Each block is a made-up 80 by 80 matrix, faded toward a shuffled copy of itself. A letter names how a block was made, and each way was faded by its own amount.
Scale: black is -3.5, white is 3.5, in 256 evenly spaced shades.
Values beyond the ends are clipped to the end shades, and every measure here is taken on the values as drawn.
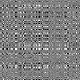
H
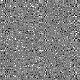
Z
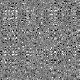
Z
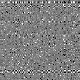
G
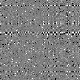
G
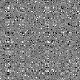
Z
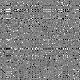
G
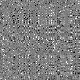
Z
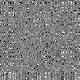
Z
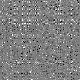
Z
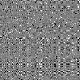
G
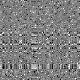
G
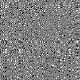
Z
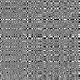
H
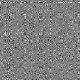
G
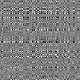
H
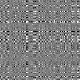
H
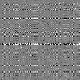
H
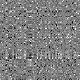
Z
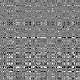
H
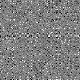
Z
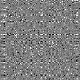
G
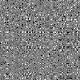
Z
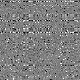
G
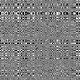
H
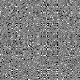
Z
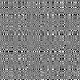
H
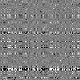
H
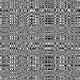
H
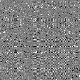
G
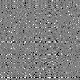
G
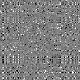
G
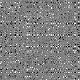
G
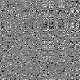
Z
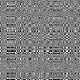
H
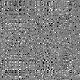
Z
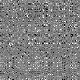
Z
